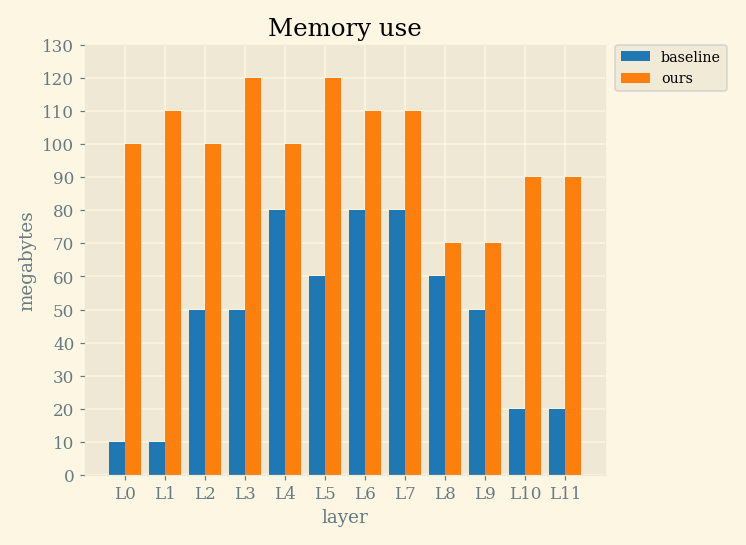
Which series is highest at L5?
ours
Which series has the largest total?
ours
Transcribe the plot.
Title: Memory use
x-axis: layer, ticks L0 L1 L2 L3 L4 L5 L6 L7 L8 L9 L10 L11
y-axis: megabytes, ticks 0 10 20 30 40 50 60 70 80 90 100 110 120 130
Legend: baseline, ours
Values:
baseline: 10 10 50 50 80 60 80 80 60 50 20 20
ours: 100 110 100 120 100 120 110 110 70 70 90 90
